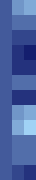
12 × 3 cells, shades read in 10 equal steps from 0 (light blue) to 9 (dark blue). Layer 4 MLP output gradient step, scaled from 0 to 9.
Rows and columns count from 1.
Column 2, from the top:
3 5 7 8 8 5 8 3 2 5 5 7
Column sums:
72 66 64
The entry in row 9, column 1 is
6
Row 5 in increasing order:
6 8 8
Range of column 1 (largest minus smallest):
0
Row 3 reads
6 7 7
